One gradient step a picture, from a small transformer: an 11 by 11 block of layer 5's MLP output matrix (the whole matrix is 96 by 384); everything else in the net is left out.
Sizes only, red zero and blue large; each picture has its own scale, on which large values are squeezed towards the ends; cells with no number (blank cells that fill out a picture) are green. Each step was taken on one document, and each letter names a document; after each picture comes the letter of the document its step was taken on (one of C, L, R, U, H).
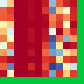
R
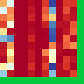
R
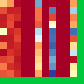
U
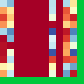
U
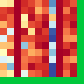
R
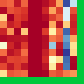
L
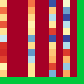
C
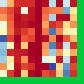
L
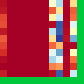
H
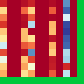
C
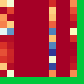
U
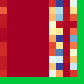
H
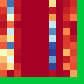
U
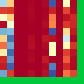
R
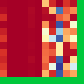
H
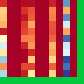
C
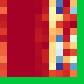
H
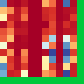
L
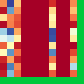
U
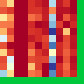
R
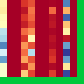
C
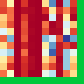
L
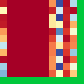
H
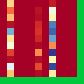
U
